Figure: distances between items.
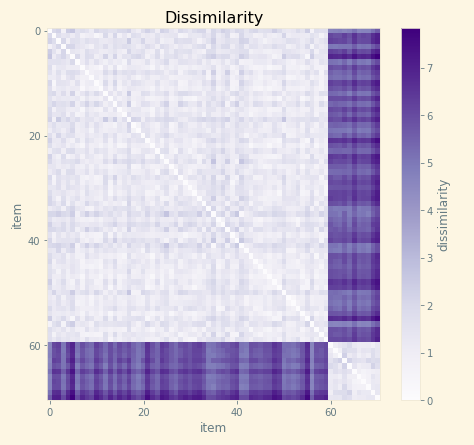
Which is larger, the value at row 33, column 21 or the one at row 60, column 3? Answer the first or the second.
the second
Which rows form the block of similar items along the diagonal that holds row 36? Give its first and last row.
0 to 59
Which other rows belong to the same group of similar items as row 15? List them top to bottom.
0, 1, 2, 3, 4, 5, 6, 7, 8, 9, 10, 11, 12, 13, 14, 16, 17, 18, 19, 20, 21, 22, 23, 24, 25, 26, 27, 28, 29, 30, 31, 32, 33, 34, 35, 36, 37, 38, 39, 40, 41, 42, 43, 44, 45, 46, 47, 48, 49, 50, 51, 52, 53, 54, 55, 56, 57, 58, 59
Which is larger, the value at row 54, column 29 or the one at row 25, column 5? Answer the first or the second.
the second
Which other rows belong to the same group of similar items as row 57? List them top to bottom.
0, 1, 2, 3, 4, 5, 6, 7, 8, 9, 10, 11, 12, 13, 14, 15, 16, 17, 18, 19, 20, 21, 22, 23, 24, 25, 26, 27, 28, 29, 30, 31, 32, 33, 34, 35, 36, 37, 38, 39, 40, 41, 42, 43, 44, 45, 46, 47, 48, 49, 50, 51, 52, 53, 54, 55, 56, 58, 59
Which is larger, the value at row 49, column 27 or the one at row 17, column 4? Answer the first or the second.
the second
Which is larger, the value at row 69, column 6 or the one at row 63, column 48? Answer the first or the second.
the second
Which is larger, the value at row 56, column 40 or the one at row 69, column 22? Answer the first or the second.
the second
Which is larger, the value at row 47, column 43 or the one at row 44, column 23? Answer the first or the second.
the second
